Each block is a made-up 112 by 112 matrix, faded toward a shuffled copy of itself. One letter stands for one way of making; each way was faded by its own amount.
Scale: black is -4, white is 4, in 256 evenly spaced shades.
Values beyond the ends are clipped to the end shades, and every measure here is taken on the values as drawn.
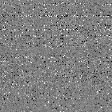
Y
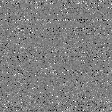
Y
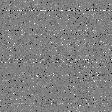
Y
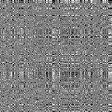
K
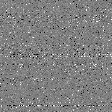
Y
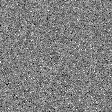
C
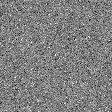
C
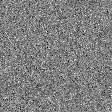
C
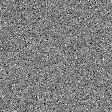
C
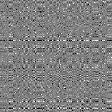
K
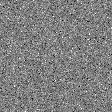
C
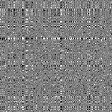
K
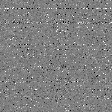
Y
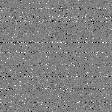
Y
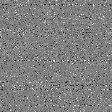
Y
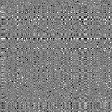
K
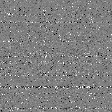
Y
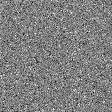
C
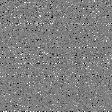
Y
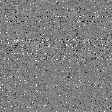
Y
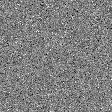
C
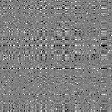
K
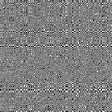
K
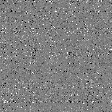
Y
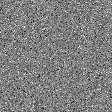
C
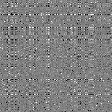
K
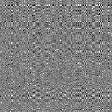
K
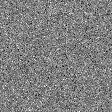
C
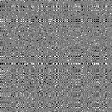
K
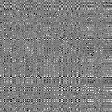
K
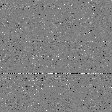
Y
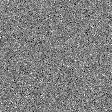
C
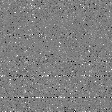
Y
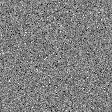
C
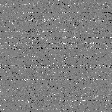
Y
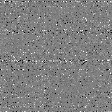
Y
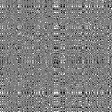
K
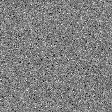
C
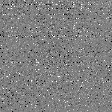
Y
